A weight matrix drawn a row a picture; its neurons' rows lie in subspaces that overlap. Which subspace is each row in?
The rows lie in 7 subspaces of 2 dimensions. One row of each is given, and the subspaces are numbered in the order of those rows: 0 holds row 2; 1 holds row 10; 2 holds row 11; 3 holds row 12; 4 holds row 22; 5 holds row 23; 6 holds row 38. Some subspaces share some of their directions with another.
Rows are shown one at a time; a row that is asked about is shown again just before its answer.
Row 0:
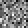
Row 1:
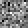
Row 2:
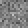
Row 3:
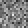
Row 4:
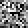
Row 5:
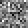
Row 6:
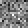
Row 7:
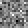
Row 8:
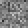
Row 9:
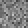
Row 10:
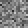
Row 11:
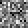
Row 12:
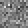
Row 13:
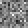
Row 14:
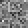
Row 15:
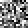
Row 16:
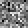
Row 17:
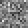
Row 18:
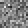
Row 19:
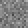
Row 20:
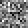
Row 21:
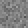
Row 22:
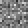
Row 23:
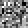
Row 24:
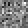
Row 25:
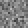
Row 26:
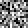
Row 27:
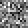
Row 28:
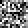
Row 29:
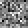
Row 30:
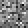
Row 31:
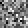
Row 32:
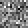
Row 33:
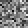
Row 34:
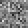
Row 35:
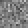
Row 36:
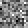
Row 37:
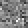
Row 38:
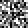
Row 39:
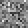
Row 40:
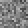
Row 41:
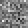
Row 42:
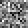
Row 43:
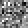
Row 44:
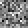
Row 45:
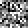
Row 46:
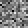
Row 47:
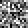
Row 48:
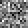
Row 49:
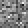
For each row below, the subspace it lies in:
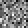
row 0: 0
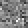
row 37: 2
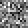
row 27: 3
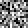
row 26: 6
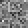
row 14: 3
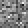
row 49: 4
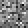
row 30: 4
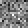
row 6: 0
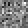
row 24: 5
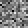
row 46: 1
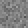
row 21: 0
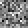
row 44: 6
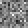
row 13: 2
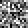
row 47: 6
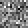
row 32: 3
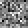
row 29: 6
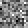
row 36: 2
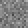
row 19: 0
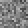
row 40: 1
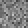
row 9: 0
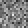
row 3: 0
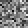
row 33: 1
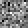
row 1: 5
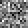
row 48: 4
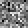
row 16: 4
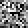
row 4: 4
